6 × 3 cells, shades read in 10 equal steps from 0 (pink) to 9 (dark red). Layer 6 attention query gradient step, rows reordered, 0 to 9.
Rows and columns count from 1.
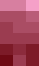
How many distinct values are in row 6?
3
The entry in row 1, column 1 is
2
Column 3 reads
0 4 5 6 8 8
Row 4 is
6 6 6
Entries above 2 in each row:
0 3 3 3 3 3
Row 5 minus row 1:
6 5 8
